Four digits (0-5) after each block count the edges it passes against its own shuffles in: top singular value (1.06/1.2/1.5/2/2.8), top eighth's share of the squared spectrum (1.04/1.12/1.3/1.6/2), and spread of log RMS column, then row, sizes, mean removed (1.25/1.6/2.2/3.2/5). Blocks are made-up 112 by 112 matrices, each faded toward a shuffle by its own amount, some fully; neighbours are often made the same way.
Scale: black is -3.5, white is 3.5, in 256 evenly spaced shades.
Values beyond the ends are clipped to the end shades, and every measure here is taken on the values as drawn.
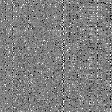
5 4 3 2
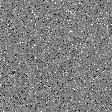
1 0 0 0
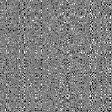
5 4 4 2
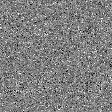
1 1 0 2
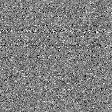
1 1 0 3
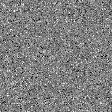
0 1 0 2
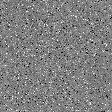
0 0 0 0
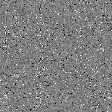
1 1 1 1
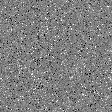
0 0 0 0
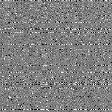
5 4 2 4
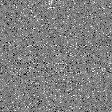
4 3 1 2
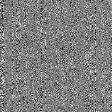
2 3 4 0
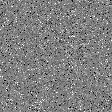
0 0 0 0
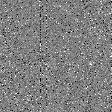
2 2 2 0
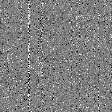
2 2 3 0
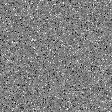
0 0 0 0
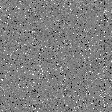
3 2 1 0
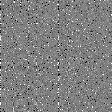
4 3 2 1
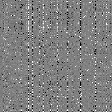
5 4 3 2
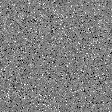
0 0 0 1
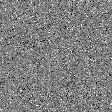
2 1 0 0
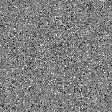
3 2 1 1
